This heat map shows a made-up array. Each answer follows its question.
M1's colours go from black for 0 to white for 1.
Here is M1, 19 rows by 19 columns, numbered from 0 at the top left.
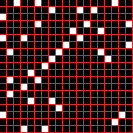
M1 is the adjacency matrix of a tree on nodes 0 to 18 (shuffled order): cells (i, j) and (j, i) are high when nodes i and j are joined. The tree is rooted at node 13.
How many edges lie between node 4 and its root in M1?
4
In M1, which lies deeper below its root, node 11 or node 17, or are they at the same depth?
node 17
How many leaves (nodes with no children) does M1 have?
6
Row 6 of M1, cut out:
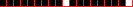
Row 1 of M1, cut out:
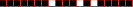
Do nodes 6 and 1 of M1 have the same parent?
no
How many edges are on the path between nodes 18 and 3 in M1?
1
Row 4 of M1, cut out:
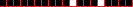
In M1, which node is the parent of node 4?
14
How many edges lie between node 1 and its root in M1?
1
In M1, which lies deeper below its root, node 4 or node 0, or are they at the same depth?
the same depth
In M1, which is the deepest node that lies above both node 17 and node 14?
1
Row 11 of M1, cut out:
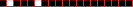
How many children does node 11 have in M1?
1
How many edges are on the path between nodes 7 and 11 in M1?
2
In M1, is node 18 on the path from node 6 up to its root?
yes
